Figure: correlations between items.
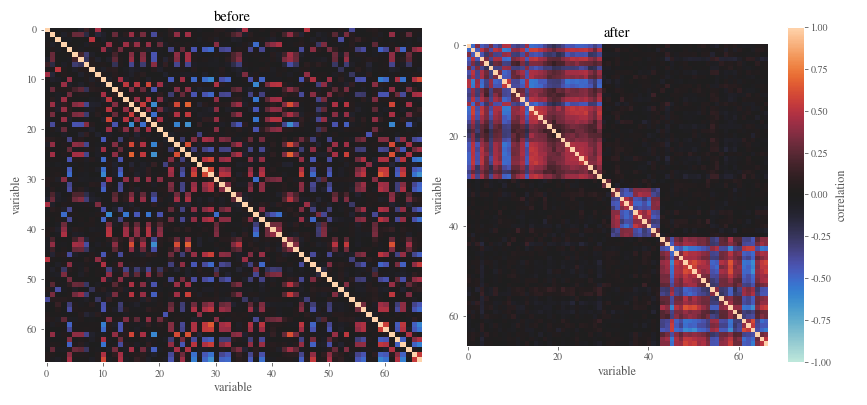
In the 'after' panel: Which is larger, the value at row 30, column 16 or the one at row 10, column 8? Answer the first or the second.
the first
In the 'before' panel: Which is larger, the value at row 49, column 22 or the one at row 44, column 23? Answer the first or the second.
the second
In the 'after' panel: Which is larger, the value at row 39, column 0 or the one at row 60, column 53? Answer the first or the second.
the second
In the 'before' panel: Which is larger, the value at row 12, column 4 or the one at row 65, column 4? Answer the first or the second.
the second
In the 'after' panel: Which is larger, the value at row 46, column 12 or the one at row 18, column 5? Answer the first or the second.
the first
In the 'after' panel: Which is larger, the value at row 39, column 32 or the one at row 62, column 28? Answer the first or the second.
the first
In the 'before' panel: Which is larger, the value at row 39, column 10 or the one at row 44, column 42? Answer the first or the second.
the second
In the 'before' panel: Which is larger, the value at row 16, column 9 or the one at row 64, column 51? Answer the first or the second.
the second
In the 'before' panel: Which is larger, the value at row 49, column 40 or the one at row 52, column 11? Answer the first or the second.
the first
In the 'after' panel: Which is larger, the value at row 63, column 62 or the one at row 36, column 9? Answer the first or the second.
the first
